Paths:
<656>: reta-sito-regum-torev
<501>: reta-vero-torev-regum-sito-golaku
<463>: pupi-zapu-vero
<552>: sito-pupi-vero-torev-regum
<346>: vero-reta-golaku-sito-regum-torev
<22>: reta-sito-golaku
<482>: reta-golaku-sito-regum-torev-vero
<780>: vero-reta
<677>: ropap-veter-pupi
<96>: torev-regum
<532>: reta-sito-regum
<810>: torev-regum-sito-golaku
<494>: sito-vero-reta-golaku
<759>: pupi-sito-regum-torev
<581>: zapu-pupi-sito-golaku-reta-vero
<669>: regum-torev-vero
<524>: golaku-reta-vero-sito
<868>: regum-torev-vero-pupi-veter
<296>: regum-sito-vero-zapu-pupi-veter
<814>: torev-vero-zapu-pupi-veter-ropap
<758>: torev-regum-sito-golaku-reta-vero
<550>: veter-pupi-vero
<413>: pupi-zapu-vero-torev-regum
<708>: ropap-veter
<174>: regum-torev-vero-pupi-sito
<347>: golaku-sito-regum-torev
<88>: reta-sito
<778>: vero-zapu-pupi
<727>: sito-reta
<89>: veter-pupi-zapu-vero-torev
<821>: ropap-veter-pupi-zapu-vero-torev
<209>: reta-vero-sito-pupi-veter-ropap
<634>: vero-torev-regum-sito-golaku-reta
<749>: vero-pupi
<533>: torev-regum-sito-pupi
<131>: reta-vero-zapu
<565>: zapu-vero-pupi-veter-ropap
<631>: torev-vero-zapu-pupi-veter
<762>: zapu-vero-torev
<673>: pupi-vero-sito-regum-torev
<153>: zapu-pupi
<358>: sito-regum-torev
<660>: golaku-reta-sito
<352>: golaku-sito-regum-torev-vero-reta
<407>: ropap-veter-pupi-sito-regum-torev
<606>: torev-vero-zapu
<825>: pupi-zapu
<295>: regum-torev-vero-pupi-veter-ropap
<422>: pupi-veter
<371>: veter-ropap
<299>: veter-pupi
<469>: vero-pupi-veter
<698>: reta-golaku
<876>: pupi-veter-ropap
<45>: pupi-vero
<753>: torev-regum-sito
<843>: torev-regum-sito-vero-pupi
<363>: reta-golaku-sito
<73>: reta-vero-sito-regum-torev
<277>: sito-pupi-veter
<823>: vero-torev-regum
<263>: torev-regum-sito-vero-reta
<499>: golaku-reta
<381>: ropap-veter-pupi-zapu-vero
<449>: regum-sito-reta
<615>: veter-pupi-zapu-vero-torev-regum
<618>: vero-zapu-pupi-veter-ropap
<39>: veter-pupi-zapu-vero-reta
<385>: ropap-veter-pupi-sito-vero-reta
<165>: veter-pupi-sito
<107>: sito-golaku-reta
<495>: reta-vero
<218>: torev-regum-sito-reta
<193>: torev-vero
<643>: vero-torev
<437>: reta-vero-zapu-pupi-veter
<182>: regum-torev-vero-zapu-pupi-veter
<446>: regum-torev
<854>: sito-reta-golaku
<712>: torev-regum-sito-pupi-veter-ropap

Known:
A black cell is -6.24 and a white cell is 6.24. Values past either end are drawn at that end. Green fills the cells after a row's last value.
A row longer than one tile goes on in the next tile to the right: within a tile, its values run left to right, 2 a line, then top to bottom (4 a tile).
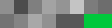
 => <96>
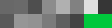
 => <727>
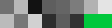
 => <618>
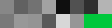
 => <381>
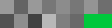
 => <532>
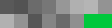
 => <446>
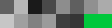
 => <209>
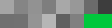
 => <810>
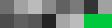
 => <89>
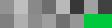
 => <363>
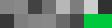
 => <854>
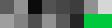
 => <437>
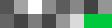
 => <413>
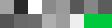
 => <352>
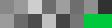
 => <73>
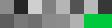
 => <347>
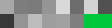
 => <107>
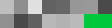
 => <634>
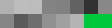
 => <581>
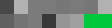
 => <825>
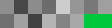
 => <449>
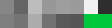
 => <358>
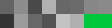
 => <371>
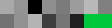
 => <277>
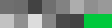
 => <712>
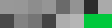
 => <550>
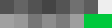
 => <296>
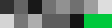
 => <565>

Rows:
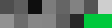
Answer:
<631>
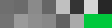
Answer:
<660>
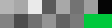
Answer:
<346>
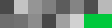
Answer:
<463>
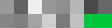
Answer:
<263>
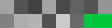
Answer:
<677>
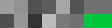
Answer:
<22>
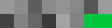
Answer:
<299>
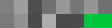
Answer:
<495>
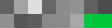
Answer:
<673>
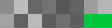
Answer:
<778>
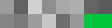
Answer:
<218>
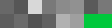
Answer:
<759>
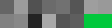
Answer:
<131>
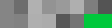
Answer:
<753>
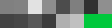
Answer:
<615>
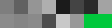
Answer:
<821>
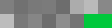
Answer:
<643>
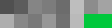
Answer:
<669>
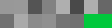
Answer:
<698>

